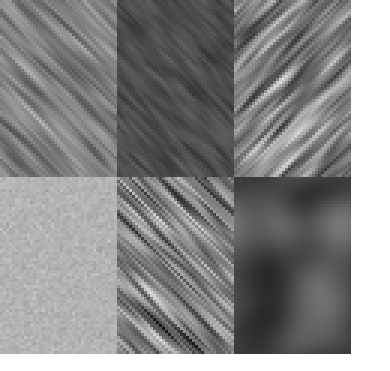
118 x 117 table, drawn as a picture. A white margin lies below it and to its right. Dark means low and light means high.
The table splits into 2 rows of 3 panels. Panel 1,1: middling, slanting down to the right. Panel 1,2: low, slanting down to the right, faint in contrast. Panel 1,3: middling, slanting up to the right, strong in contrast. Panel 2,1: high, fine-grained, faint in contrast. Panel 2,2: middling, slanting down to the right, strong in contrast. Panel 2,3: low, smooth.
